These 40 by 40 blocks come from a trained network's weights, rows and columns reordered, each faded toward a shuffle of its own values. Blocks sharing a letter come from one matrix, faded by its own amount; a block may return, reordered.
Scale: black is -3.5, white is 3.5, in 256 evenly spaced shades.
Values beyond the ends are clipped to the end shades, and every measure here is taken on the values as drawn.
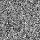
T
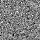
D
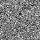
D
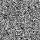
D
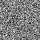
T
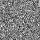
T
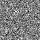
D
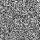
T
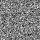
D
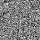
T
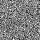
D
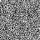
T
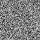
T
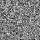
T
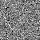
D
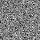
D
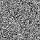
T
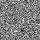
T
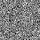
T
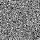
D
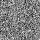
D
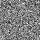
T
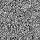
T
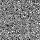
D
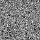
D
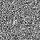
T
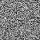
T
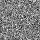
T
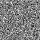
D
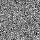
D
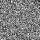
T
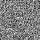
T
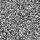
T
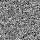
D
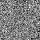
T
